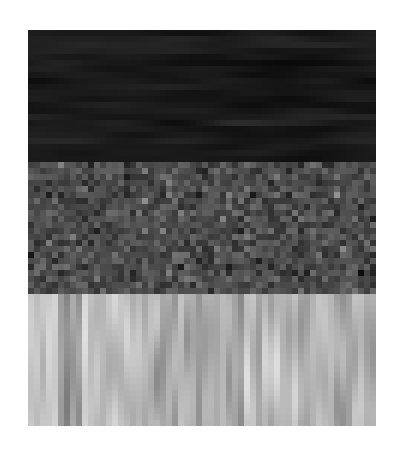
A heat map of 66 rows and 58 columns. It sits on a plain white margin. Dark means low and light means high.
It is made of 3 by 1 panels. Panel 1,1: very low, streaked across, faint in contrast. Panel 2,1: low, fine-grained. Panel 3,1: high, streaked downward.
